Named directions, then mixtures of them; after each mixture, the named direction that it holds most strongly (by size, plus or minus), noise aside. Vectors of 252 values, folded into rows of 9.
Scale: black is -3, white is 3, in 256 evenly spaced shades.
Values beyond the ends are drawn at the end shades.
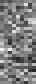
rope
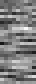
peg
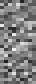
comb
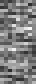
peg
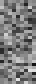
rope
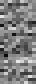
comb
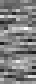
peg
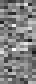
comb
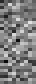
comb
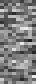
peg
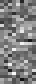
comb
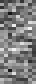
comb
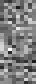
rope
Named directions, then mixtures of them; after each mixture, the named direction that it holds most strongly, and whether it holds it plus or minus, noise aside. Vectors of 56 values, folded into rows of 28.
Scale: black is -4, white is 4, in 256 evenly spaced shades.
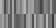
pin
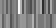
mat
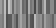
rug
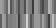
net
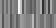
mat, plus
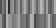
net, minus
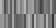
pin, plus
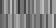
pin, minus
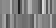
mat, minus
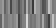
net, plus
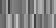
rug, minus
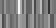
mat, plus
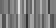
net, minus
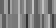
net, minus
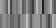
net, plus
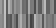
rug, plus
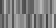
pin, minus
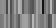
mat, plus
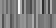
mat, plus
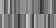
pin, plus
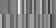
mat, plus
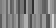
net, plus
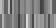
net, plus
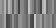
rug, plus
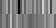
mat, minus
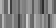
net, plus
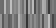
net, minus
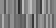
mat, minus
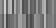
rug, plus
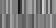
mat, minus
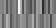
mat, plus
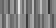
net, minus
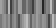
net, plus
